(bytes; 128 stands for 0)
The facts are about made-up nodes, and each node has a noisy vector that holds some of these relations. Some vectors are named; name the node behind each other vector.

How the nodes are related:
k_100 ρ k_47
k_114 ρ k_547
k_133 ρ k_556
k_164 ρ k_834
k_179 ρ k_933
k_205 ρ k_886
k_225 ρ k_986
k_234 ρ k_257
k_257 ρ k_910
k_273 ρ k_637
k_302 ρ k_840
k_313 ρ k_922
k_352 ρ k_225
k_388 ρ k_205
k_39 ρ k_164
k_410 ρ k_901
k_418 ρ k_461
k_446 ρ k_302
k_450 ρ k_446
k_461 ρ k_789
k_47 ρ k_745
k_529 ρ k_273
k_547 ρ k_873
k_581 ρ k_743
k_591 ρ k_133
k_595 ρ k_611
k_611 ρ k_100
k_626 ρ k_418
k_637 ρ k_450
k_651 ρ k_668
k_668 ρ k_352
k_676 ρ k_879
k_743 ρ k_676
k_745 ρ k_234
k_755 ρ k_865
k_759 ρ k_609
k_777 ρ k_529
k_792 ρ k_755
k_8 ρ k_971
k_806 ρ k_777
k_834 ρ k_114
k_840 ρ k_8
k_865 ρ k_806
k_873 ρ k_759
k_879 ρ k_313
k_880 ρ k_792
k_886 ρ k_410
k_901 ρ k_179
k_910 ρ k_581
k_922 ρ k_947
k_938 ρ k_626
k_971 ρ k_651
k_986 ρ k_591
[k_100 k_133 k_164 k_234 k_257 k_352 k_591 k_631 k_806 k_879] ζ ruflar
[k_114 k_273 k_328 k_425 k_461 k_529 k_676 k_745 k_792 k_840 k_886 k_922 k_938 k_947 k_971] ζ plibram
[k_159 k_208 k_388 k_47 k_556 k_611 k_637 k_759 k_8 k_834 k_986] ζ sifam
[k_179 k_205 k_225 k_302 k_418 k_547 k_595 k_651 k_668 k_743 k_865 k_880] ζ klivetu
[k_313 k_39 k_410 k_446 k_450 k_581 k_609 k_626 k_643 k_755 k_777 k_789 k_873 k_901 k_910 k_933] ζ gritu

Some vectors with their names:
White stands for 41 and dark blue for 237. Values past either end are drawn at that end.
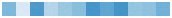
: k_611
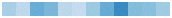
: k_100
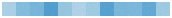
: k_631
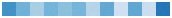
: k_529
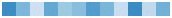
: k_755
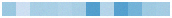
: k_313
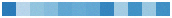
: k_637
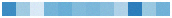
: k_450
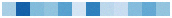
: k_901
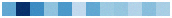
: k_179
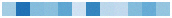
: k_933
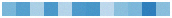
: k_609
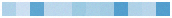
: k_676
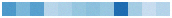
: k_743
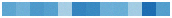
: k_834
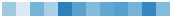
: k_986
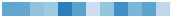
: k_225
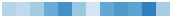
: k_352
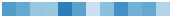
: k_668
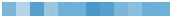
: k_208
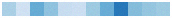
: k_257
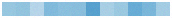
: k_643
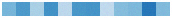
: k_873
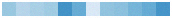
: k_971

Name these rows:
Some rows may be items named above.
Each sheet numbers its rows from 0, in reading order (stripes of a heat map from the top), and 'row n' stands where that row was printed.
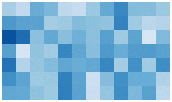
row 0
k_100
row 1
k_595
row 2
k_865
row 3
k_8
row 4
k_637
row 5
k_651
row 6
k_225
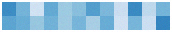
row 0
k_755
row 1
k_792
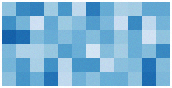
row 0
k_388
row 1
k_755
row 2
k_880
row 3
k_840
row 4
k_873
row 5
k_164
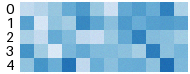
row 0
k_591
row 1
k_8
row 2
k_879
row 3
k_446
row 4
k_164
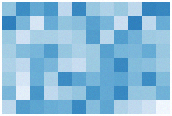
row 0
k_114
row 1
k_777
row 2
k_313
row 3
k_631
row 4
k_100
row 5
k_556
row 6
k_47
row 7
k_418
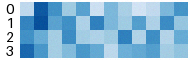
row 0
k_886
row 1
k_547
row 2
k_806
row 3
k_302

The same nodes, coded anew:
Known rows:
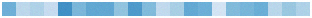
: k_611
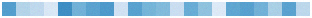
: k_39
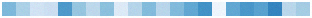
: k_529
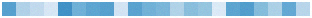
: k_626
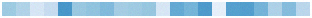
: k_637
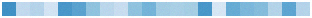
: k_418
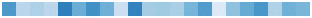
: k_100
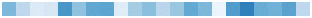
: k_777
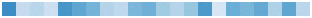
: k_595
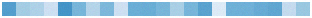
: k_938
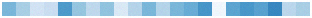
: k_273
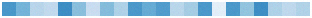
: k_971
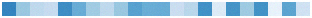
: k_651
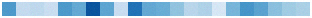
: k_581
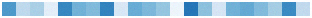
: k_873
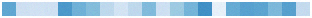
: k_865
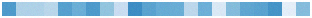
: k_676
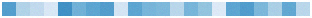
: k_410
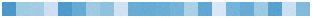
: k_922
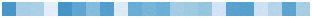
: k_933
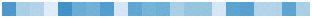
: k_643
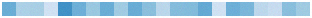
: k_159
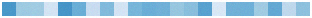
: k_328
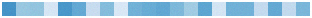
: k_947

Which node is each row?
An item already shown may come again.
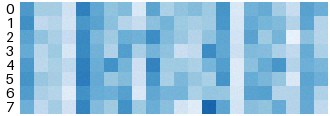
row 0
k_631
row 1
k_418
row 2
k_986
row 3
k_759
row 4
k_100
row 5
k_133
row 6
k_643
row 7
k_834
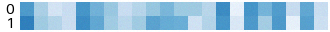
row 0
k_302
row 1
k_225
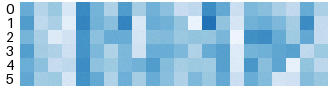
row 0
k_759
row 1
k_873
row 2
k_450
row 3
k_886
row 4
k_8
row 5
k_556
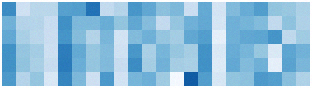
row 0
k_743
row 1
k_388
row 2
k_792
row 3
k_133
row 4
k_591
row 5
k_114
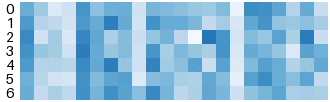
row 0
k_446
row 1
k_313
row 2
k_547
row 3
k_133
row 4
k_879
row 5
k_755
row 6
k_47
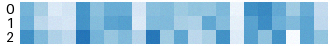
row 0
k_450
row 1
k_755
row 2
k_352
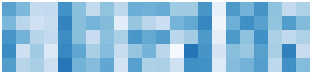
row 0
k_840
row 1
k_806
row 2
k_971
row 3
k_547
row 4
k_164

